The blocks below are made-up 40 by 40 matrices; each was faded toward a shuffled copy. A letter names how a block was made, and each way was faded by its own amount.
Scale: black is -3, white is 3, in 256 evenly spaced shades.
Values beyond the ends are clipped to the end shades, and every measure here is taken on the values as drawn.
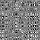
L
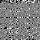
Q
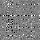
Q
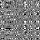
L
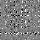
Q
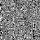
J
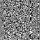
J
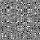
L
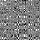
L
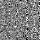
J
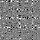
Q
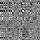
L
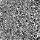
J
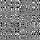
L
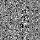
J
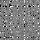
Q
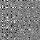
Q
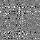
Q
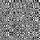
L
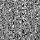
J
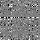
Q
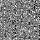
J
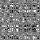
L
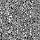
J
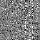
J
